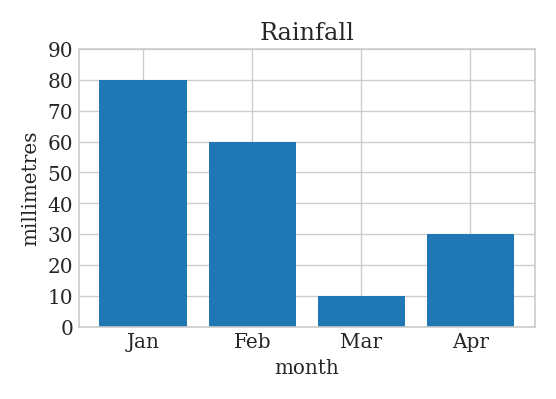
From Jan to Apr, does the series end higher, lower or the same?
lower
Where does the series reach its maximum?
Jan
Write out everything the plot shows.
Title: Rainfall
x-axis: month, ticks Jan Feb Mar Apr
y-axis: millimetres, ticks 0 10 20 30 40 50 60 70 80 90
Values:
80 60 10 30
